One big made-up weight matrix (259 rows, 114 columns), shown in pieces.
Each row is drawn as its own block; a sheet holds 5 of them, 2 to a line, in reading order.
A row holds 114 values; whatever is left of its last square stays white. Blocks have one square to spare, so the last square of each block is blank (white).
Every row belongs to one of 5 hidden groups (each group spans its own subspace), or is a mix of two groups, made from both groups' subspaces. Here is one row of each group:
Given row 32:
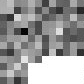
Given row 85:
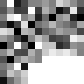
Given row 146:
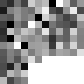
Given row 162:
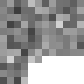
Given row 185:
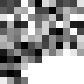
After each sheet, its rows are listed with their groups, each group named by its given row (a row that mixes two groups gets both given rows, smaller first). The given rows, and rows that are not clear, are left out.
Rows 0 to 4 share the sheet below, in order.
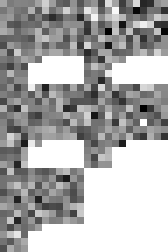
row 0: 85
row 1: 32 and 185
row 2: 162
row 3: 185
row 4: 85
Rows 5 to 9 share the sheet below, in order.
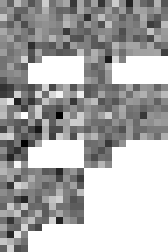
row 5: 162
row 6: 162
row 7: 32
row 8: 32
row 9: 32
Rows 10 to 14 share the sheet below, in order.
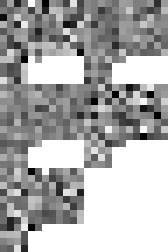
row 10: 162
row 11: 162
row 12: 185
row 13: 85 and 185
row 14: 162
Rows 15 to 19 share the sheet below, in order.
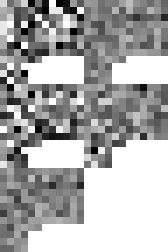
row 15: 146
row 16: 85
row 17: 85
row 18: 32
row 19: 85
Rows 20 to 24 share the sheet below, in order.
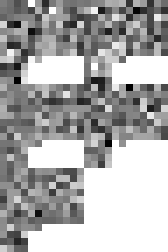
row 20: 162
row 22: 85
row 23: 162
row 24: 85 and 185
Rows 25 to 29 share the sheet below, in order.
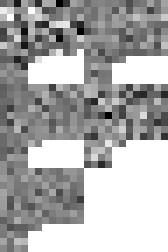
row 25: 185
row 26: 85
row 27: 146
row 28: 32
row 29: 185
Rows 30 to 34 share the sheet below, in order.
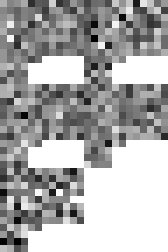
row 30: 146
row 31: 146
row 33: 162
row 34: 185
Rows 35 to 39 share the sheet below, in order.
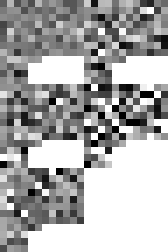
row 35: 185
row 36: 85
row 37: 162 and 185
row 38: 85
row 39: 146
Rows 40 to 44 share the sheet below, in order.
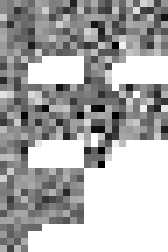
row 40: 162
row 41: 85 and 162
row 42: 185
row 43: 162
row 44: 146
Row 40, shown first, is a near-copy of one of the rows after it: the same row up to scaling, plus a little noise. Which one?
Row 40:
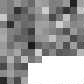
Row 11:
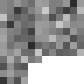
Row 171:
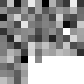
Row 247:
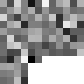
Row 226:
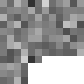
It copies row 11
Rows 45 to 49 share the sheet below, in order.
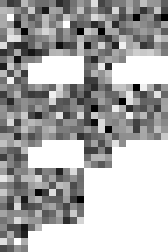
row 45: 146 and 185
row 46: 85
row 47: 162 and 185
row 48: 146
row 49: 185
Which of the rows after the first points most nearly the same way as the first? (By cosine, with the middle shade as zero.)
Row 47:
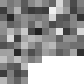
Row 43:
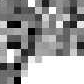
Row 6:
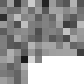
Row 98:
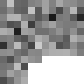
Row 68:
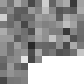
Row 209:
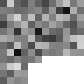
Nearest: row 43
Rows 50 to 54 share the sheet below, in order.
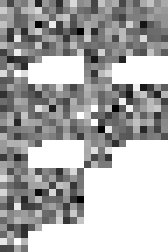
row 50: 185
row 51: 185
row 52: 185
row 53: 146
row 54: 185
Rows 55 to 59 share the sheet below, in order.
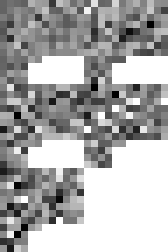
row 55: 146
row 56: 146
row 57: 85
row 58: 85 and 146
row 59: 32
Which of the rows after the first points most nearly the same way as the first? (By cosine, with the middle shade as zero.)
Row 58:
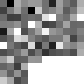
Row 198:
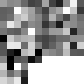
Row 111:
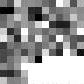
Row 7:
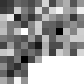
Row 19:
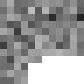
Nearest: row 7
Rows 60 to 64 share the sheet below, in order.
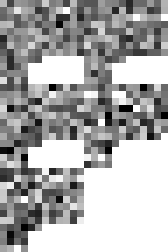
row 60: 85 and 162
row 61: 85
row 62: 32 and 146
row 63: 185
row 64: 32
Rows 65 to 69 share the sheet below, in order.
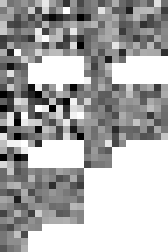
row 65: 85
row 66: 162
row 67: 185
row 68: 162
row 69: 85
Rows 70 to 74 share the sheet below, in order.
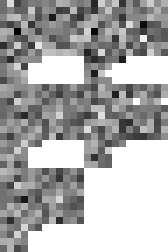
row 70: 85
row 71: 185
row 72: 32
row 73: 85
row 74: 32
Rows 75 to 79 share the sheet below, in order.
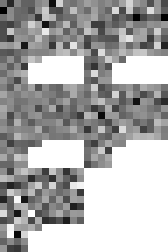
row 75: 146
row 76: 85
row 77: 185
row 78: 85
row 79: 32 and 85
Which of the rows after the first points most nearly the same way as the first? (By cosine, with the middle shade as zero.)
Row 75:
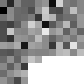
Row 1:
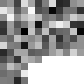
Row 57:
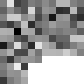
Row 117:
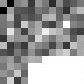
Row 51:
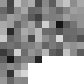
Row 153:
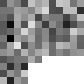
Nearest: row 117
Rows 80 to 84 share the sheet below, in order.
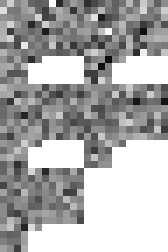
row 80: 146
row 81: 32
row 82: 32
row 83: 85
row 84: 162
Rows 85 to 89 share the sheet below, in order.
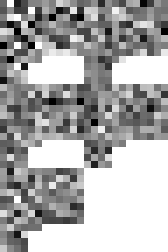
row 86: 185
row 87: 85
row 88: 146
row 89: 85
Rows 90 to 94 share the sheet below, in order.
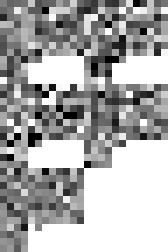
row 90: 162
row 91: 32
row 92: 85 and 162
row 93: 162 and 185
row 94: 162
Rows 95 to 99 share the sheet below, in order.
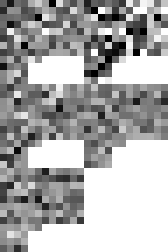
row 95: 146
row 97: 32 and 162
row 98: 85
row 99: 32 and 85
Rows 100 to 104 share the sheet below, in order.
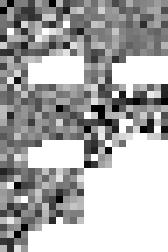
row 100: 146
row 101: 162
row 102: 185
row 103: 85
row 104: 32
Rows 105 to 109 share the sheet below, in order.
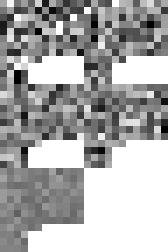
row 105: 32 and 185
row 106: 146
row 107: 162 and 185
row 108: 85 and 162
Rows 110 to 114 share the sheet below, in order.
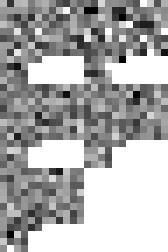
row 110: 85
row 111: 185
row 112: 85
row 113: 162
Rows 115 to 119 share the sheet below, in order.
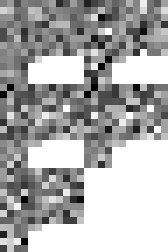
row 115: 185
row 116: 32
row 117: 146
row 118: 146
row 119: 146 and 185
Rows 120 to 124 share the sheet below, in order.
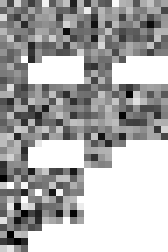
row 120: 162
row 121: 146
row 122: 85 and 185
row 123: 85 and 162
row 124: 32 and 185
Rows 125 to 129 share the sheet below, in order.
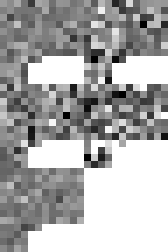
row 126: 162
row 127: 162
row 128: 32 and 185
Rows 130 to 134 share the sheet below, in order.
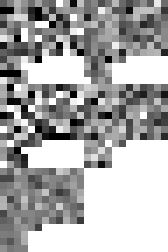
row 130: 185
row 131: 162
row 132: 85
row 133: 32
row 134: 185
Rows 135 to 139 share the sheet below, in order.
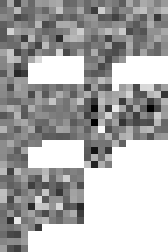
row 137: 85
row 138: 146
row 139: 85 and 185
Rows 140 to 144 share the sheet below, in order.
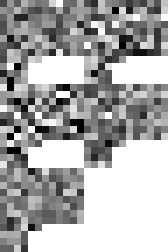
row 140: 32
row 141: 85
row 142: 85
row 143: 32
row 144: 162
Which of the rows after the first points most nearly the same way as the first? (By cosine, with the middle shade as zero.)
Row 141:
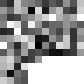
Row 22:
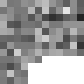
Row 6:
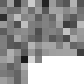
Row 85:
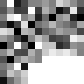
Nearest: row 6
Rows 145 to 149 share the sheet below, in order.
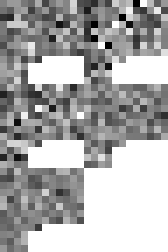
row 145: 162 and 185
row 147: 185
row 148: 185
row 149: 185
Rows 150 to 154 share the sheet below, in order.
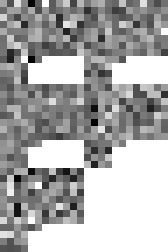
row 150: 162
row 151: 185
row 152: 85
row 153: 146
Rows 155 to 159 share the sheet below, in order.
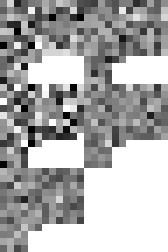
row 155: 85
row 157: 162
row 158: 162
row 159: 32
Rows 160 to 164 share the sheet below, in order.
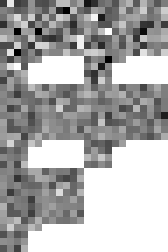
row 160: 85
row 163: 185
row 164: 162
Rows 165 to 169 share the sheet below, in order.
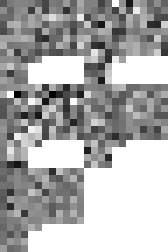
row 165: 85
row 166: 162
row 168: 146
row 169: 146
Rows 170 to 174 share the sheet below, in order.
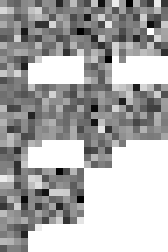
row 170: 185
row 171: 162
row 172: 162
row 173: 146
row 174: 185
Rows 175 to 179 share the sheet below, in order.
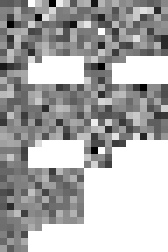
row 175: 146 and 162
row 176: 85 and 162
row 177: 185
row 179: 146
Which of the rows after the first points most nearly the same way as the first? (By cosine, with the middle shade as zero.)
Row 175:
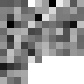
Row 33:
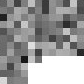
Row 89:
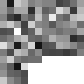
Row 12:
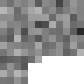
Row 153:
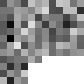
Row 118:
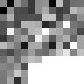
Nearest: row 153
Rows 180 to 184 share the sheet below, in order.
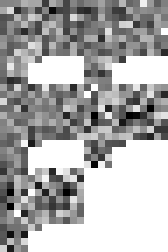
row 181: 185
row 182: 162
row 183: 146
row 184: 146
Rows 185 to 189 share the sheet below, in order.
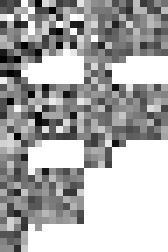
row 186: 146
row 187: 85 and 185
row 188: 162
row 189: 162
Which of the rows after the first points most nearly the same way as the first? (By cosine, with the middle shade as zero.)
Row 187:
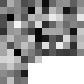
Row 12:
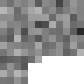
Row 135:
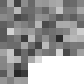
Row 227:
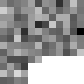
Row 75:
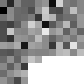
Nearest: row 135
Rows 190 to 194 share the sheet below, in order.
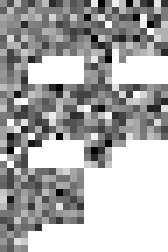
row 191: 162
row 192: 32
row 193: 32 and 162
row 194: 185
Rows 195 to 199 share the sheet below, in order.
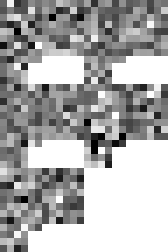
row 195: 85
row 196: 146
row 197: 162
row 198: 32 and 162
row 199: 32
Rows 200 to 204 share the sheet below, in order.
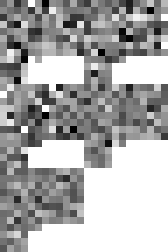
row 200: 162
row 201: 85
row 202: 146
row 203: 162
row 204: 85
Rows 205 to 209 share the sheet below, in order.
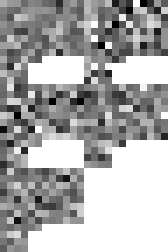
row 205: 32
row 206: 146
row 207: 85
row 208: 185
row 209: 85
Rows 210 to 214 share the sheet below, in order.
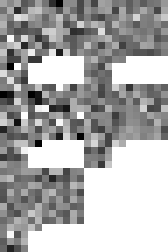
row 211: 85
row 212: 185
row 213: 162
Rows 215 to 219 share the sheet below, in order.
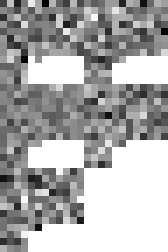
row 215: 162
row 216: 185
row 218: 32
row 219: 185
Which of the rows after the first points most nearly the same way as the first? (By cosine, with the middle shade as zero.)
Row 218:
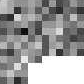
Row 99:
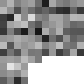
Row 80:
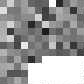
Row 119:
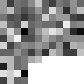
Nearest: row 99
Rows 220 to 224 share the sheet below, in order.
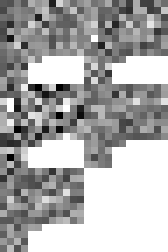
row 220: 146
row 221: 146
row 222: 146 and 185
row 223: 85
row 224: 146
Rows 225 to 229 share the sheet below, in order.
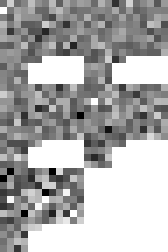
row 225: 146
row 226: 162
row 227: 185
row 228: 185
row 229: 146
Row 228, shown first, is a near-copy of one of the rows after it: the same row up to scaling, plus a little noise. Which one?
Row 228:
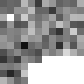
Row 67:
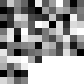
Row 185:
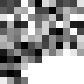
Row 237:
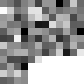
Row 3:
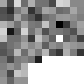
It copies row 185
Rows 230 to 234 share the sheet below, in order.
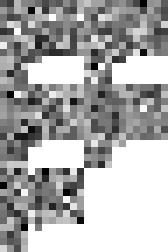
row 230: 85
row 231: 32
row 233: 162
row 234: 162
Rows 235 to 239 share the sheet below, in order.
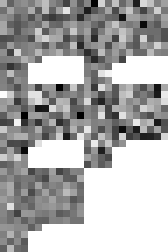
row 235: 85
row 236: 146 and 185
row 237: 185
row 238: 85 and 162
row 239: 146
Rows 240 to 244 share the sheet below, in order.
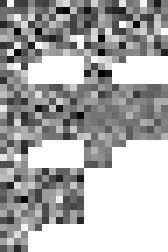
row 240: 85
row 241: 185
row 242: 185
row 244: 32
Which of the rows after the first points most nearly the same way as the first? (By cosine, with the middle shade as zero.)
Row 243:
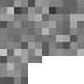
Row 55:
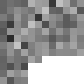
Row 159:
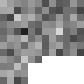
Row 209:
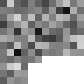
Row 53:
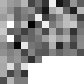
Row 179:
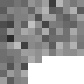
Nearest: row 159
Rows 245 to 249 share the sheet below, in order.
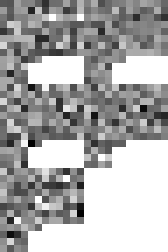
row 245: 85
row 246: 85
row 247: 162
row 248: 185
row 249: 85
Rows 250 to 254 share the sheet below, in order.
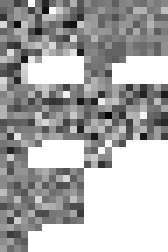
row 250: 162
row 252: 85
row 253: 32
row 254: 85
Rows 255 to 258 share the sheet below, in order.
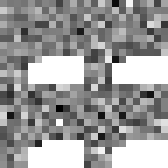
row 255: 185
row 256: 162
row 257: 185
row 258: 85
